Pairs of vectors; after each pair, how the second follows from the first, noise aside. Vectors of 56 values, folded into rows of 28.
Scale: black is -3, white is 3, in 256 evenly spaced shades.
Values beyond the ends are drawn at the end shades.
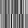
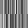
reversed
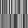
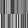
reversed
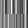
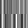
reversed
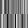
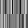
reversed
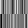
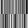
reversed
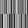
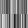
sign-scrambled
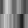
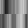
reversed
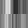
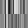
sign-scrambled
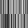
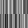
sign-scrambled
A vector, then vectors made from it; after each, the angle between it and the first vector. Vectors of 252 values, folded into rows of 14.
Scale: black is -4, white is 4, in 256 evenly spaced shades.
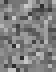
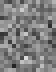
partly aligned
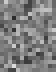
nearly opposite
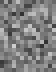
partly opposed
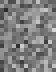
partly opposed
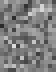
nearly opposite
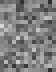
partly aligned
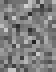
nearly parallel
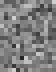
nearly parallel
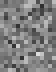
nearly parallel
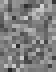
nearly opposite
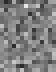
partly aligned
